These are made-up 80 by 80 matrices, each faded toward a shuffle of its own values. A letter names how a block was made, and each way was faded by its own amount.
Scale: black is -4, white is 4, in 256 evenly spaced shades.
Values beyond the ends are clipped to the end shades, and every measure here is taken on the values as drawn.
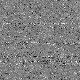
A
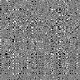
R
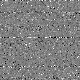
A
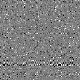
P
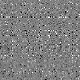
P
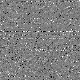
A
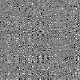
R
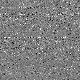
A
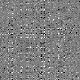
R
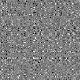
P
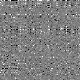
P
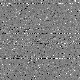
A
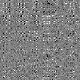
R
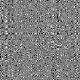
R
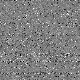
A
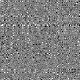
P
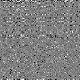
P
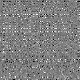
P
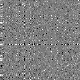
R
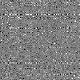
P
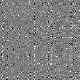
R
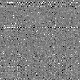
P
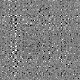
R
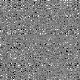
P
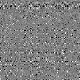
P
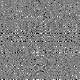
P
